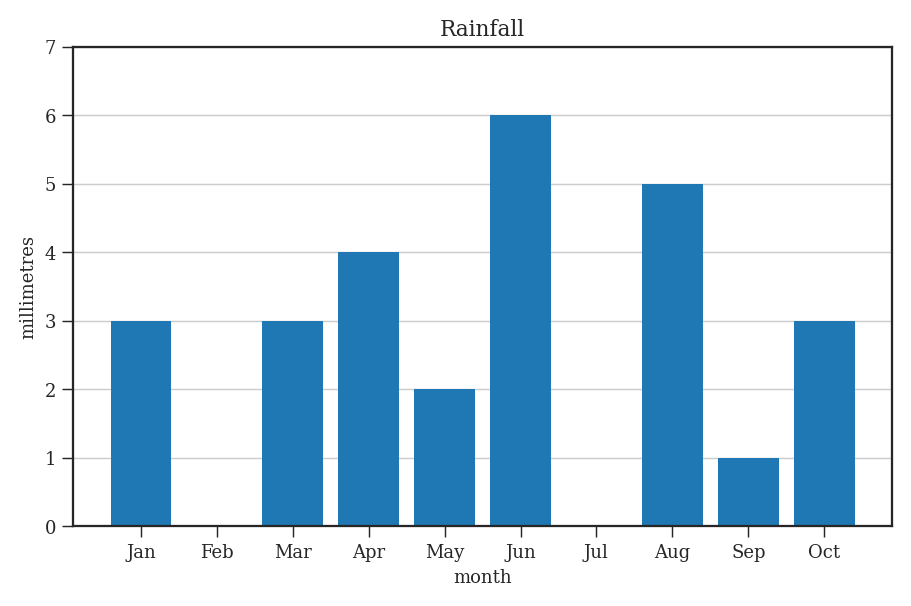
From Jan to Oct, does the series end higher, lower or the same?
the same
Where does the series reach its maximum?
Jun
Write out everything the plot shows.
Title: Rainfall
x-axis: month, ticks Jan Feb Mar Apr May Jun Jul Aug Sep Oct
y-axis: millimetres, ticks 0 1 2 3 4 5 6 7
Values:
3 0 3 4 2 6 0 5 1 3
